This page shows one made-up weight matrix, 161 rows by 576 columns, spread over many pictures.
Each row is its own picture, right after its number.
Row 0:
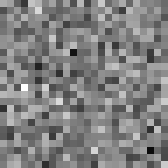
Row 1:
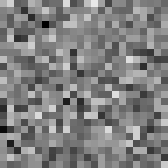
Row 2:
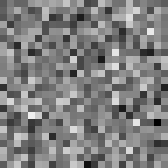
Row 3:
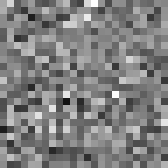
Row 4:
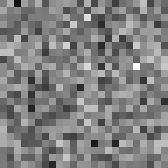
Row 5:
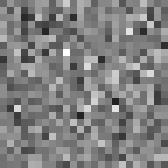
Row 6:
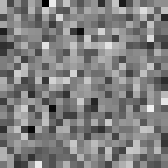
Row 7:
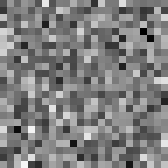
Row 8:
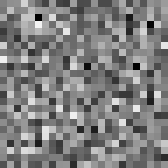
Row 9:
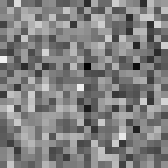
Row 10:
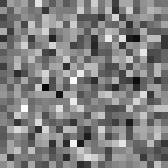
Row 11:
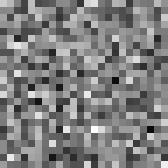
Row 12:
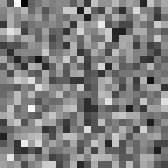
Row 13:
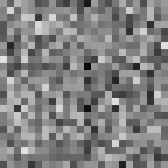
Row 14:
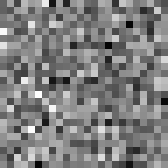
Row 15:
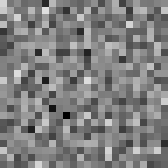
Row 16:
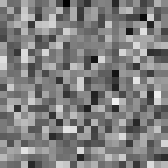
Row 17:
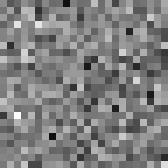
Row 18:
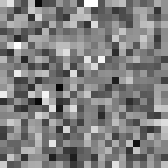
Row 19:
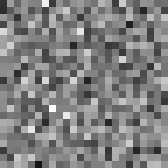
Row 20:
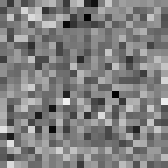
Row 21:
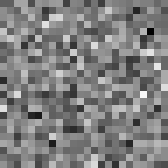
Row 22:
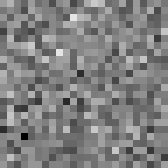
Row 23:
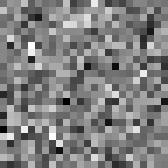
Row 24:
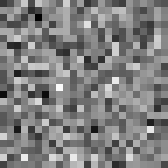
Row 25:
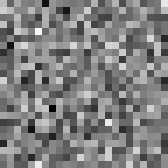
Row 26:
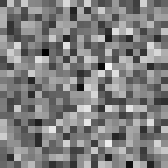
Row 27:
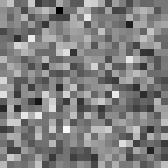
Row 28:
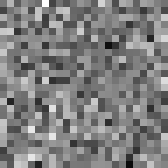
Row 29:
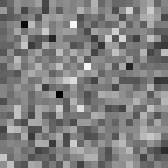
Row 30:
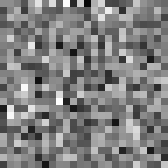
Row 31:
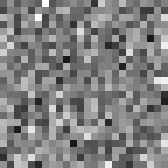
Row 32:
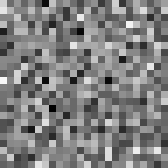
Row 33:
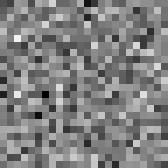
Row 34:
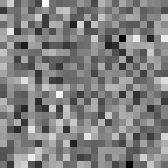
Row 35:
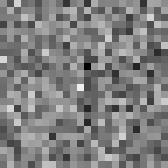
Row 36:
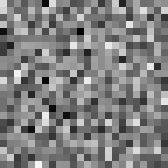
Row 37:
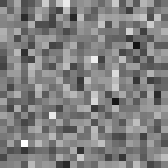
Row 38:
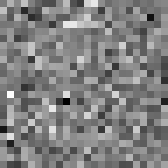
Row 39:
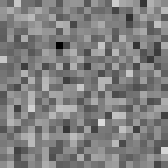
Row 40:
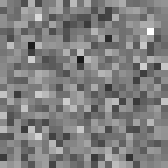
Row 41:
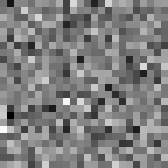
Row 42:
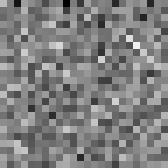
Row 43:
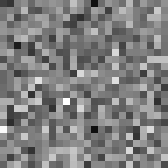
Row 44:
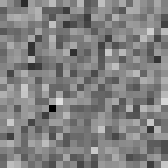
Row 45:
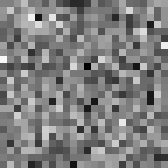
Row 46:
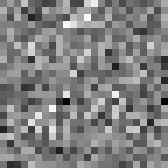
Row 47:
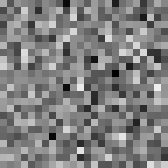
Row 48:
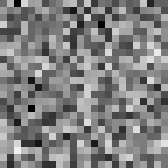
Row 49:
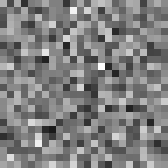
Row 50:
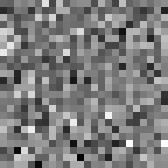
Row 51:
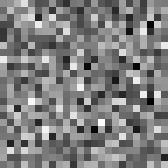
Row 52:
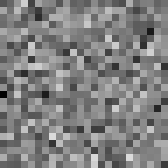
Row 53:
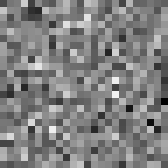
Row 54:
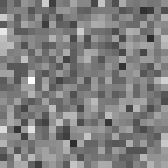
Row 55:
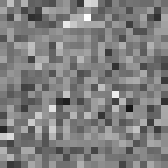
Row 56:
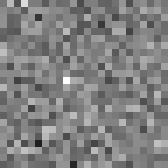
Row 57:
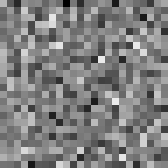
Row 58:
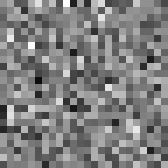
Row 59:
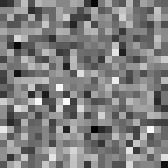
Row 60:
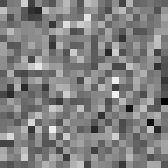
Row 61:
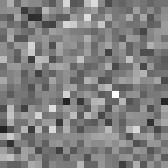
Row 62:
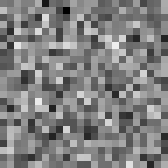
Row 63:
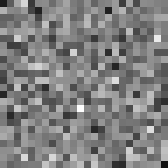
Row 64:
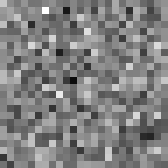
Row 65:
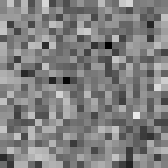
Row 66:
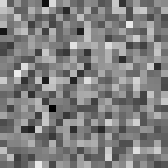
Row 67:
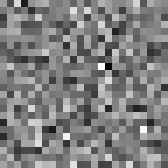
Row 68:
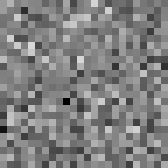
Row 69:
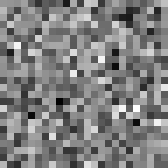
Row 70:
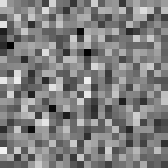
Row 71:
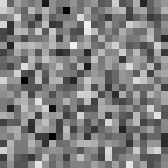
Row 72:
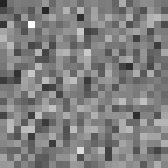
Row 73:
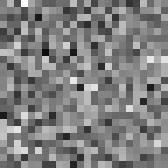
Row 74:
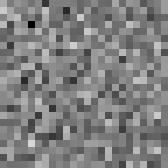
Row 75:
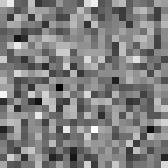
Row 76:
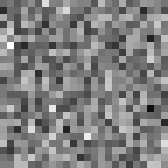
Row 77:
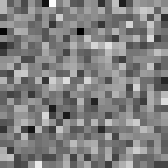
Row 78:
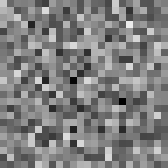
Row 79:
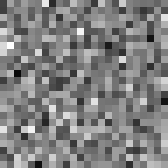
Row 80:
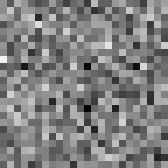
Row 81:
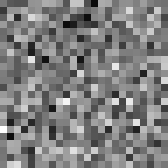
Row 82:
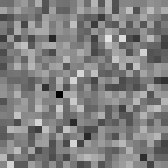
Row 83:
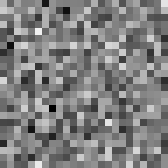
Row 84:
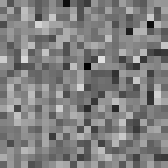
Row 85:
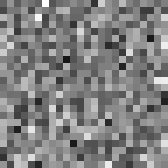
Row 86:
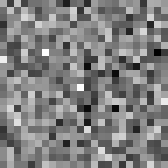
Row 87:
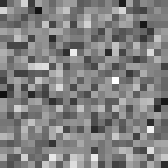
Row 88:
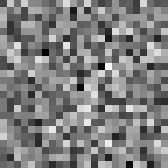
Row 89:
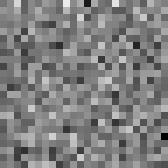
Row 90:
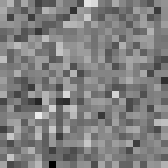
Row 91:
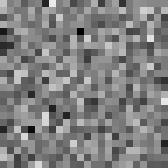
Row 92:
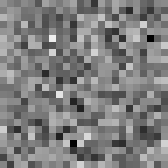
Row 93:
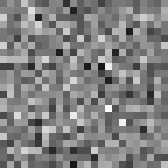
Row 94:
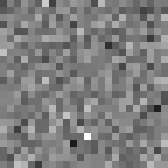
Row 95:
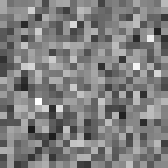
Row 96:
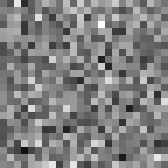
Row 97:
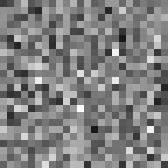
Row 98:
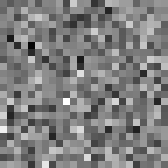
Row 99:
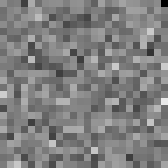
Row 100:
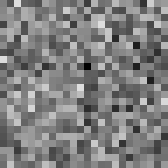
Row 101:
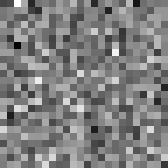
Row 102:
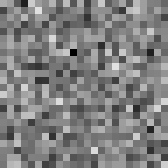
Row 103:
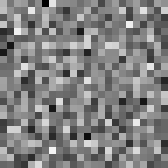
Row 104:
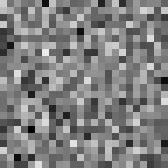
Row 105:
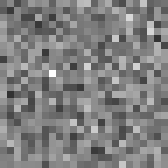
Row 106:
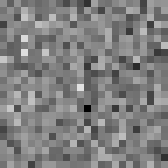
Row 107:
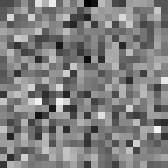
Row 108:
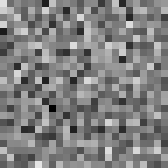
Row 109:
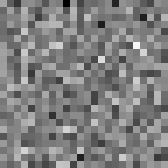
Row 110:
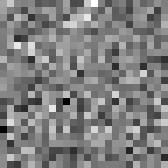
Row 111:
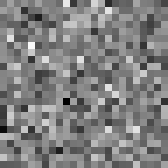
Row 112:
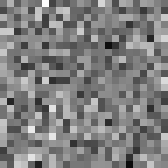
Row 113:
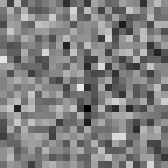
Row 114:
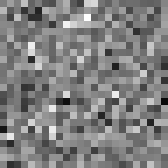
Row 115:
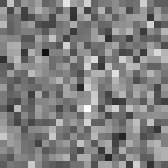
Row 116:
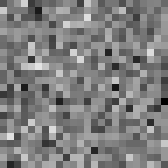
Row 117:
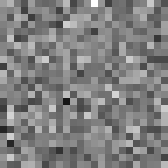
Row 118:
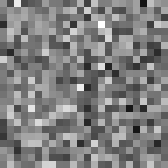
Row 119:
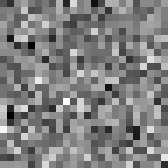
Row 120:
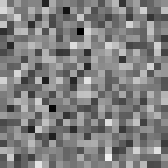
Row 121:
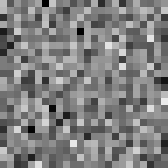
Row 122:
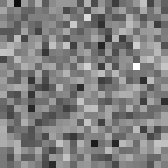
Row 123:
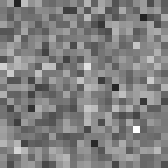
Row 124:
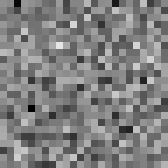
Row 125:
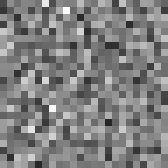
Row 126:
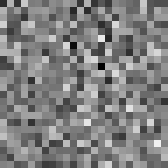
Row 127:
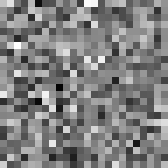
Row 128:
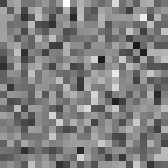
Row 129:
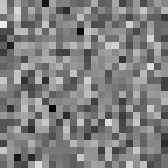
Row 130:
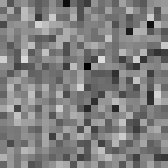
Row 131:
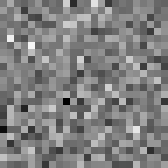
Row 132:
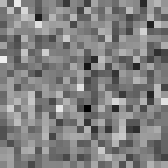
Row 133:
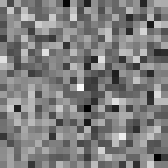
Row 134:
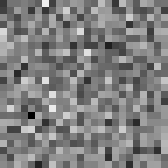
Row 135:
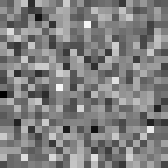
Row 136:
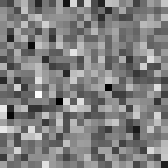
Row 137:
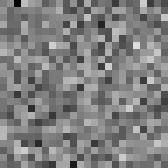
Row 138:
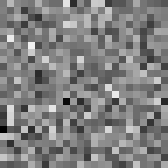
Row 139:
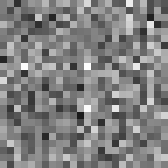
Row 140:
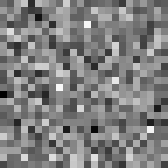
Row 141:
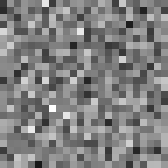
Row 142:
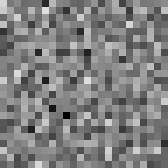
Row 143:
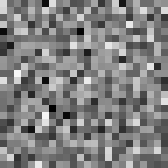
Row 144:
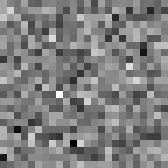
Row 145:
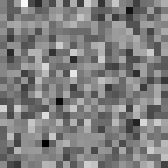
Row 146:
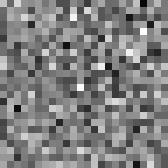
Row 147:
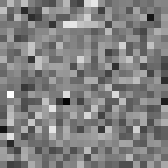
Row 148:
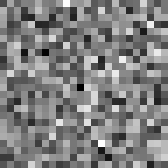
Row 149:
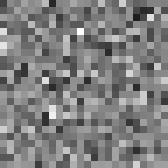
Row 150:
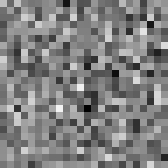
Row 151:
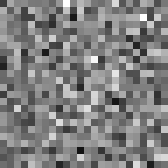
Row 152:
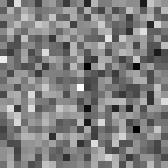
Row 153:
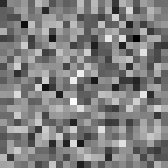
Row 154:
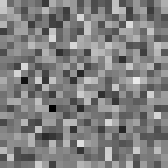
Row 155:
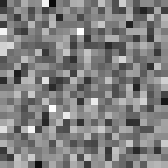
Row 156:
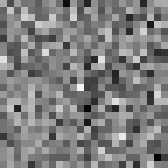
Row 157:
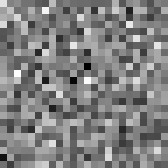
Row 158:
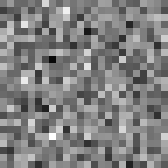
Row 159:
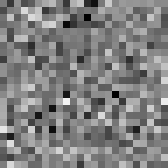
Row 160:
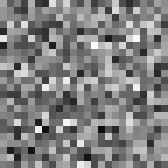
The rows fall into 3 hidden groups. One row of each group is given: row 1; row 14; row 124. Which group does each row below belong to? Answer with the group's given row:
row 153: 14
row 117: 1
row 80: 124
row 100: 124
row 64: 14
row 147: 1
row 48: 124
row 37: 124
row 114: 1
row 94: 14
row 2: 1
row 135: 1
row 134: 14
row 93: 124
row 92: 14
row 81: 1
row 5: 124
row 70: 14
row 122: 124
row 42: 124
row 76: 14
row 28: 14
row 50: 14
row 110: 1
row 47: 124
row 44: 1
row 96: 124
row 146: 124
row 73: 124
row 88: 124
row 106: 124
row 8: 124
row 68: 1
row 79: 14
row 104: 14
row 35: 124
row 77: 14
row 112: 14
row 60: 1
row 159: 1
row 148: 124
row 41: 1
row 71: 14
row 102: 1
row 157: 14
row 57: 124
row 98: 1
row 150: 124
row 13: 124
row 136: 1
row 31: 14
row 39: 124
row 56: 124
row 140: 1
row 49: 124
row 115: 124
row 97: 1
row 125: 14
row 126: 124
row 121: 14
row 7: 14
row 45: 124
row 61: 1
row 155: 14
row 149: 14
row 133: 124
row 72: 14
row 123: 124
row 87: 1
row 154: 14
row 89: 124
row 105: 124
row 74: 14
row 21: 1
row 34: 14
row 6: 14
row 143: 14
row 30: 1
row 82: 14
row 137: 124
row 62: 14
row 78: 14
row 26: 124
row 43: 1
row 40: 1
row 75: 1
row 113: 124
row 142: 14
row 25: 14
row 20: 1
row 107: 1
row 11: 1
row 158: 14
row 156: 124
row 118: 124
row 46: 1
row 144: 14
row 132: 124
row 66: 14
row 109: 124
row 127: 1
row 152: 124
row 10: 14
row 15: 14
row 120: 14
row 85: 14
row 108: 14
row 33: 1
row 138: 1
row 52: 1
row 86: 124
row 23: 1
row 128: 124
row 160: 14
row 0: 1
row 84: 124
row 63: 1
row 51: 124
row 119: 1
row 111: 1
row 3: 1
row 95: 14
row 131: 1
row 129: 14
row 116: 1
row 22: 1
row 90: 1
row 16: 124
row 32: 14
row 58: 1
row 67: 124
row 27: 1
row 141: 14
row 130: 124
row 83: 14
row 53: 1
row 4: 124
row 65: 14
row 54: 14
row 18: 1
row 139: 124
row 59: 1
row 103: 14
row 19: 14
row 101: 1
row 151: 124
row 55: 1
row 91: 14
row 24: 1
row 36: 14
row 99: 1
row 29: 14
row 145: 1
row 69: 1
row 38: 1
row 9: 124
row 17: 124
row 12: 124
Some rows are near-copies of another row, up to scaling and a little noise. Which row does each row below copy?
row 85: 31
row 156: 133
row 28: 112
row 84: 130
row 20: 159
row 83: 25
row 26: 88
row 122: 4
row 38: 147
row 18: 127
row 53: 60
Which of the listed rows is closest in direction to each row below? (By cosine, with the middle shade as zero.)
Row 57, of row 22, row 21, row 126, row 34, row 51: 51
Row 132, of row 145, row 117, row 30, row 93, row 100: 100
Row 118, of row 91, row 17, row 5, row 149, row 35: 35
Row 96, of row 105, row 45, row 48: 105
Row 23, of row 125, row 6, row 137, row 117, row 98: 117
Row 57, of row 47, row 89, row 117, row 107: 47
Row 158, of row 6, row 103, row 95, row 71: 6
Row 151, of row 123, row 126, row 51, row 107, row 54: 126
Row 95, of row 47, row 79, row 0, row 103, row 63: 103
